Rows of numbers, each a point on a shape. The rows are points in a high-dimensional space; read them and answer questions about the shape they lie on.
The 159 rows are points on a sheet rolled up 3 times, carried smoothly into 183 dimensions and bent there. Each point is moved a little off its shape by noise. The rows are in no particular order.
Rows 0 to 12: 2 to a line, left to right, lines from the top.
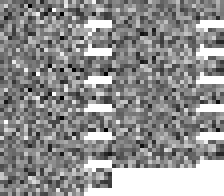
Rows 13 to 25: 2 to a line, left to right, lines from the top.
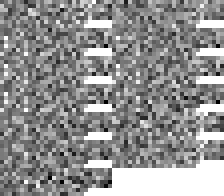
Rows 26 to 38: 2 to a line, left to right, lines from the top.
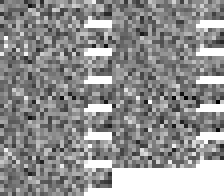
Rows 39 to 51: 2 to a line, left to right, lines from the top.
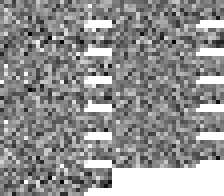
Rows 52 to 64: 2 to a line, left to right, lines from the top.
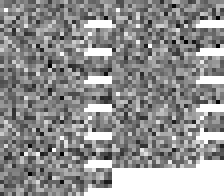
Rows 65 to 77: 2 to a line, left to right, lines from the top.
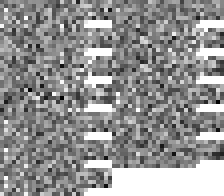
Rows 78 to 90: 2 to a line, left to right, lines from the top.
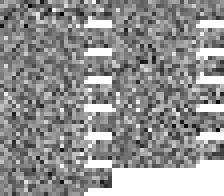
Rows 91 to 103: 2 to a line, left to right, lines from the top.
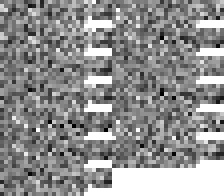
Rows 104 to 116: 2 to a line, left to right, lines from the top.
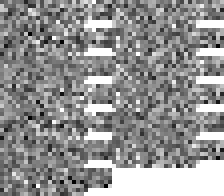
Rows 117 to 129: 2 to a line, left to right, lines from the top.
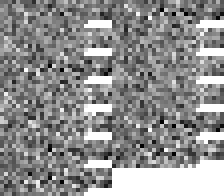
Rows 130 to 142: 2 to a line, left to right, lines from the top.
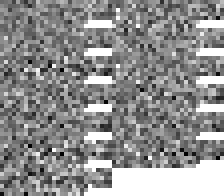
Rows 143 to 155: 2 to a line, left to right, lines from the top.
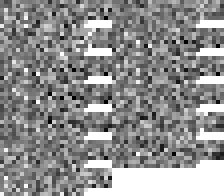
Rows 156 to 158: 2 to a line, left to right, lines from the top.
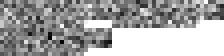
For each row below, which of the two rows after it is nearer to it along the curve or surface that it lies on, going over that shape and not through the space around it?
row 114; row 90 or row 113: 90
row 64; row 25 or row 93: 93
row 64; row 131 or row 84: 84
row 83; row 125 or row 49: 125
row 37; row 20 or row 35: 35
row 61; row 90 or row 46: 46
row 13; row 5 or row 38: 5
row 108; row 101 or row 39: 39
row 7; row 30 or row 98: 98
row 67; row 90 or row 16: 16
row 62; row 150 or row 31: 150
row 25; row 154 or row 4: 4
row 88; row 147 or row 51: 147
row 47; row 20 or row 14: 14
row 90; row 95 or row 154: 95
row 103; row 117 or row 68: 68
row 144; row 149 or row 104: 104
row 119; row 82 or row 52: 52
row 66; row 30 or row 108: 108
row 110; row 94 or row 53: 53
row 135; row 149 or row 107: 107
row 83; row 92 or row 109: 109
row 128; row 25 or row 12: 25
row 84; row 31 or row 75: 75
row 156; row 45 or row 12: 12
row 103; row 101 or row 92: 101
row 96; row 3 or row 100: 3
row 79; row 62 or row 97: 97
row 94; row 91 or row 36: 91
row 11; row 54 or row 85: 54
